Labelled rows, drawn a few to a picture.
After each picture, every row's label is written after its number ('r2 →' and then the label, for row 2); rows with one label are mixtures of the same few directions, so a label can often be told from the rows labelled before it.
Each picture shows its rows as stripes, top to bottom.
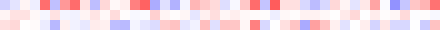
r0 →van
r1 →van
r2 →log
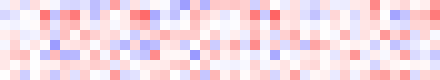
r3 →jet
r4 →van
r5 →van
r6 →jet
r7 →log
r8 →van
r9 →jet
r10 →jet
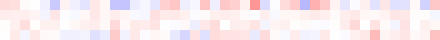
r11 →log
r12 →van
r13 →van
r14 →jet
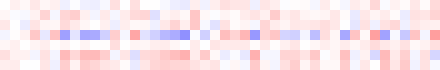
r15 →jet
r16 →van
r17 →van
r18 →jet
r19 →jet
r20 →jet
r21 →jet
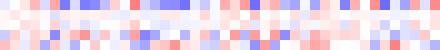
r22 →jet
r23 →log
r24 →jet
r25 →log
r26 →van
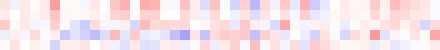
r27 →log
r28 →log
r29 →log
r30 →jet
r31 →log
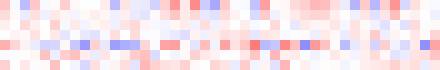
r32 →van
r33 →van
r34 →jet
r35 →jet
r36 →log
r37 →van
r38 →log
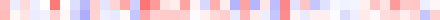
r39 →log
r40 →log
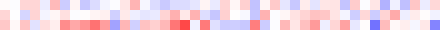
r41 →jet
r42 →van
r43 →jet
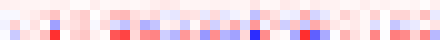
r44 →log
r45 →log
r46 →log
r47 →log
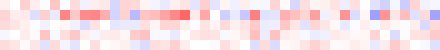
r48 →jet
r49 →jet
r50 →log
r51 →van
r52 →van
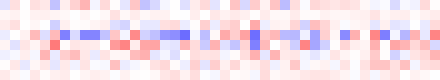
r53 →log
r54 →jet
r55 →log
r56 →jet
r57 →log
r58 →van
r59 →jet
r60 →van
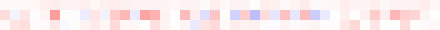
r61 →log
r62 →log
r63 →van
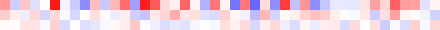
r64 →log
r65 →van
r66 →jet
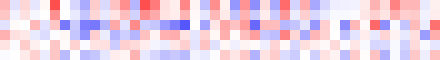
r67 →log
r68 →log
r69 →jet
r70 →log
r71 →jet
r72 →jet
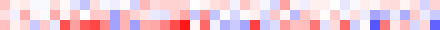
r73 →log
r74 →jet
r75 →jet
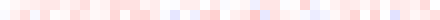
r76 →log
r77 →van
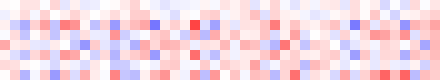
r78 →jet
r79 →van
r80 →van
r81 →jet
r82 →log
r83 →van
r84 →log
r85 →jet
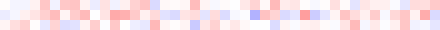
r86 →van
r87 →log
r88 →van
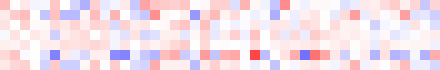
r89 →log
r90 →van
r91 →jet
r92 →log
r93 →jet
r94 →log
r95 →van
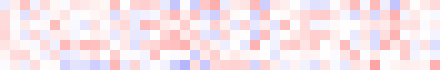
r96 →van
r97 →van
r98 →log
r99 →van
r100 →jet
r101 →van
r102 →jet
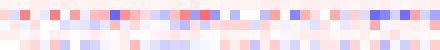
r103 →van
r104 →jet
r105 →jet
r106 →van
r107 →jet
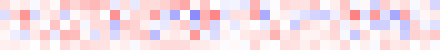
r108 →jet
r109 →van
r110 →jet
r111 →van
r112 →jet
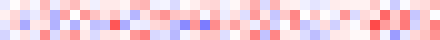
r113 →van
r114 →jet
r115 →jet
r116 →van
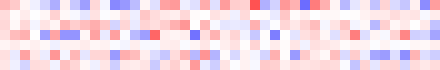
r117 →log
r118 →log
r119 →jet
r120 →van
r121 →log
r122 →jet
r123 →van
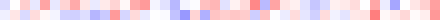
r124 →van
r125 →jet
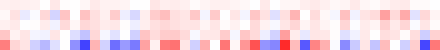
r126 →van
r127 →jet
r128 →jet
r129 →log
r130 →log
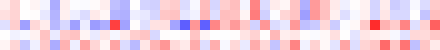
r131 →log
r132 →log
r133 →jet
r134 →van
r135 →jet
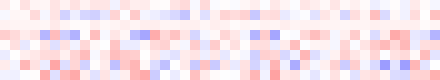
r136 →jet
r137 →jet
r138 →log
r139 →van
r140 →jet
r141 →log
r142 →jet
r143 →van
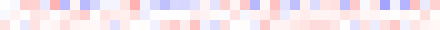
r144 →jet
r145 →log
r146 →van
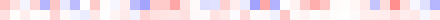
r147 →van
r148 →log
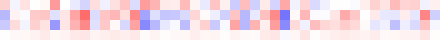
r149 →log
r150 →log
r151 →log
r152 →log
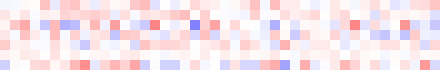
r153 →van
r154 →jet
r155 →van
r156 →jet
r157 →log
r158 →jet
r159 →log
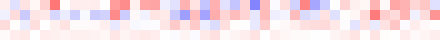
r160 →log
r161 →jet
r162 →van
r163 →van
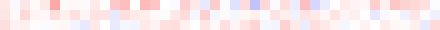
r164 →log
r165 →jet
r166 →log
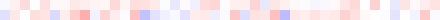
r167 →van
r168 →log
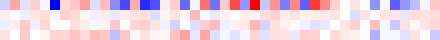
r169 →log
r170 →van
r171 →van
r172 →jet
